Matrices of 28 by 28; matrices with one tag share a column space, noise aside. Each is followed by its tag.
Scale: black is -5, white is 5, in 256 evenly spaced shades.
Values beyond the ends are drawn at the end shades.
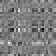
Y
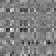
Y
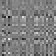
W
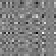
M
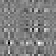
Y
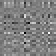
M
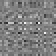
M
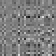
W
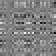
M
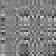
W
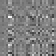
W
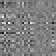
M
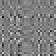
W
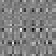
Y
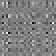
M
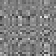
W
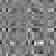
Y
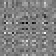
M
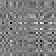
M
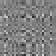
W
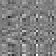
W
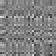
W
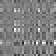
Y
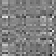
W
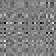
M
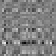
Y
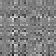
W
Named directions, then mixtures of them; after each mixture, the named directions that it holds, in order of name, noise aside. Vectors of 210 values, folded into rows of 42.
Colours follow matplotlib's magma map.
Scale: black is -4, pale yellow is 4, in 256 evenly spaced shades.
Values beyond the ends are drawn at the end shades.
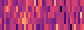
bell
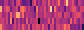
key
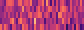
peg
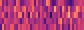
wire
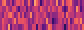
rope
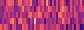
peg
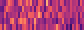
bell, peg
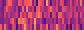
bell, peg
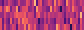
bell, key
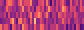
peg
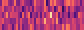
peg, wire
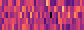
peg, wire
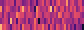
key, peg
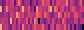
key, peg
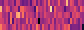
key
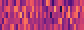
bell, wire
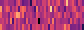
key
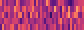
wire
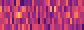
key, wire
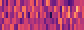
wire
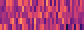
peg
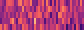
peg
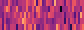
bell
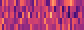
wire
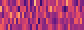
key, rope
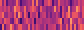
peg, wire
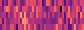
bell, wire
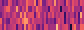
bell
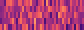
peg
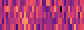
bell, wire
